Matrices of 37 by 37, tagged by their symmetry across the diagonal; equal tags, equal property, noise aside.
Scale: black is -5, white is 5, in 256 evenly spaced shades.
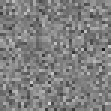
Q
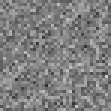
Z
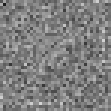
Z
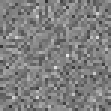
Z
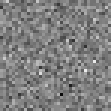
Q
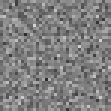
Q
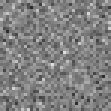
Z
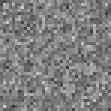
Z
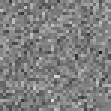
Q
